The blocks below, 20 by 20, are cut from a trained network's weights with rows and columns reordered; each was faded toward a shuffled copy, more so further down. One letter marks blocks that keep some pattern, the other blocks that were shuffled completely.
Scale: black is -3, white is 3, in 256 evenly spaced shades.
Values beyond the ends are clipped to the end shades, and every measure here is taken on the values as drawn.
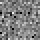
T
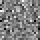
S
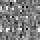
T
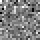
S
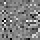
T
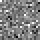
S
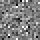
T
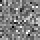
S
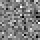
S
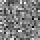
T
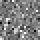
S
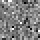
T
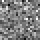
S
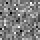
S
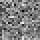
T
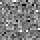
S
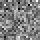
S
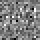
T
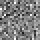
T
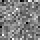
T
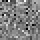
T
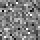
S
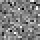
S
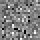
S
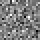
S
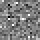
S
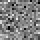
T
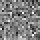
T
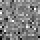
T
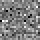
T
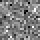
S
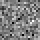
S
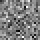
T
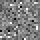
S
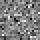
S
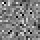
T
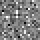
S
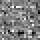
T
